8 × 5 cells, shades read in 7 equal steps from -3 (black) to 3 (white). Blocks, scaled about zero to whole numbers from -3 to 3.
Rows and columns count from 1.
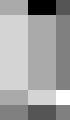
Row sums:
-5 6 6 6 6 6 9 -2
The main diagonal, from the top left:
1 2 1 1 0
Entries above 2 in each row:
0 0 0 0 0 0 1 0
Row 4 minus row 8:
2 2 2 2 0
